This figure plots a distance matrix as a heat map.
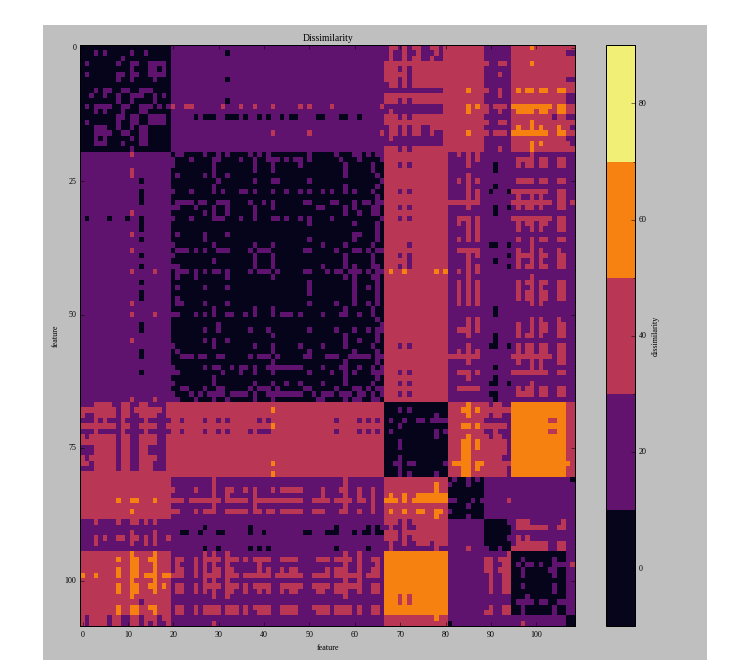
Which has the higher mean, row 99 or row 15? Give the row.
99
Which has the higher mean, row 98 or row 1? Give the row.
98
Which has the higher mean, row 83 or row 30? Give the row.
83
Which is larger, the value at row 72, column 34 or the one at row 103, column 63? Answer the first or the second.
the first
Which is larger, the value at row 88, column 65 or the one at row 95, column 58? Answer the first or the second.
the second
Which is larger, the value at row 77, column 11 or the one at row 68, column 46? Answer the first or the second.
the second
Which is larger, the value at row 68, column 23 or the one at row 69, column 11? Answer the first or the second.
the first
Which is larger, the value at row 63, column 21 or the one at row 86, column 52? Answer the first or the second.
the second
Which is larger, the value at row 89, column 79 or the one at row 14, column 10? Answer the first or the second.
the first
